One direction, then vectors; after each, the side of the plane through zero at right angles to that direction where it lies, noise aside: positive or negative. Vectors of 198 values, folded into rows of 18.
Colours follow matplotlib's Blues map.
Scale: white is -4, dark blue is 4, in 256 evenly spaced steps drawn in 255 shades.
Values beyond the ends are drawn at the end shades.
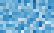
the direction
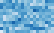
negative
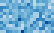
negative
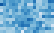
positive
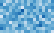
positive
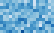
negative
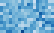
negative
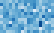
positive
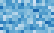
negative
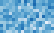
positive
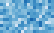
positive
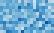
negative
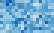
negative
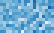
positive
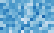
positive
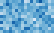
negative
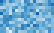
positive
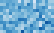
negative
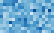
negative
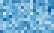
positive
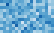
negative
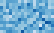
negative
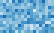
positive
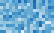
positive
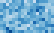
negative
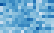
positive
